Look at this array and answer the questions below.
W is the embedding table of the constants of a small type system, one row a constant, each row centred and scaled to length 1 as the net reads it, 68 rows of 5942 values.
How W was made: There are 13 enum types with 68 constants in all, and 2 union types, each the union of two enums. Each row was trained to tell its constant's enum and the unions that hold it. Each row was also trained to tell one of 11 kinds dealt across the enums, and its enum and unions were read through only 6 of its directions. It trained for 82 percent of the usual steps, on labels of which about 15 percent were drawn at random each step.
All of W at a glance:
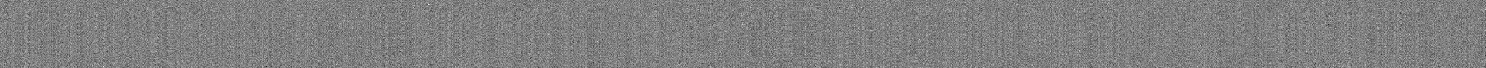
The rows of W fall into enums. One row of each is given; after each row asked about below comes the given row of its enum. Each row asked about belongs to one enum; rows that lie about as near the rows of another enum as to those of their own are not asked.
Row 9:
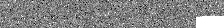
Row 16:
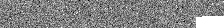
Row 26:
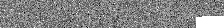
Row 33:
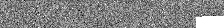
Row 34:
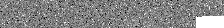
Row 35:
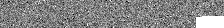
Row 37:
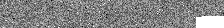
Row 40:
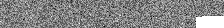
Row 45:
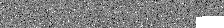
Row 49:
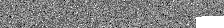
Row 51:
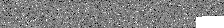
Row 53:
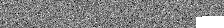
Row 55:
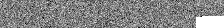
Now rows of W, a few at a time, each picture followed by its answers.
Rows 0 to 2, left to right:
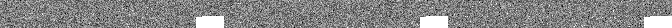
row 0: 40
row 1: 51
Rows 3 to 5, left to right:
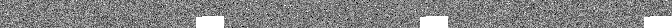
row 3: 45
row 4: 53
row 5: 16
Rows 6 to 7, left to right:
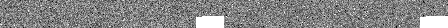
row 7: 53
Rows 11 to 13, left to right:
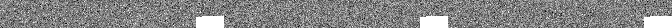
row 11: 33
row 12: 40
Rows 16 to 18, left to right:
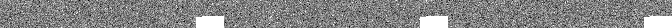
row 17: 9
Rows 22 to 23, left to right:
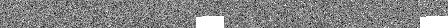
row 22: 40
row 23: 35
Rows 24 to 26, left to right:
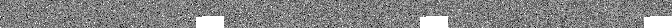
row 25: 16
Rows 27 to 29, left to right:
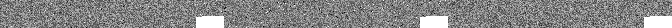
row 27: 35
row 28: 35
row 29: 26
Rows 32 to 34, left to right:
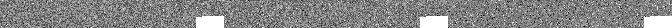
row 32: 26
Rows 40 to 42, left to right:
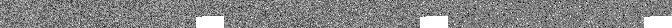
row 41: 34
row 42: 33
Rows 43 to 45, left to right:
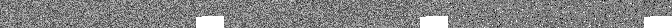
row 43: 35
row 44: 34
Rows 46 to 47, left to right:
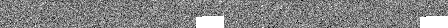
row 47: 33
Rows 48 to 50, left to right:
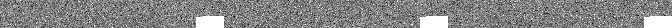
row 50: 26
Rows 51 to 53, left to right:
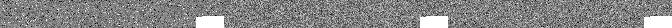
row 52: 40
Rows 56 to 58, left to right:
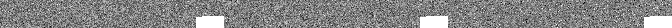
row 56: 26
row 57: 9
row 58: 51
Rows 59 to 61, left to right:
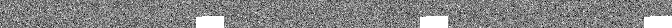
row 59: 40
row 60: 9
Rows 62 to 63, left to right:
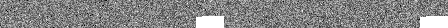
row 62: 34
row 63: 26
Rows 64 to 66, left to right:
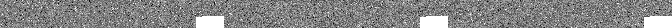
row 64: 33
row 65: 33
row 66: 51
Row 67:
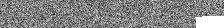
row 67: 34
